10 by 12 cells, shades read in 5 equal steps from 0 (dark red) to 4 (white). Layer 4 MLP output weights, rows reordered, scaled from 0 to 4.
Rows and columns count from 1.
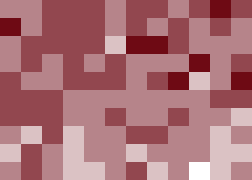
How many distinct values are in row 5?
4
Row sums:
15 16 16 18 16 19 20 24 28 28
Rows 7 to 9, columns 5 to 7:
2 1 2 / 2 2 1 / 2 2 3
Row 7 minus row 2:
1 -1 0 1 1 -1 1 0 0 0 1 1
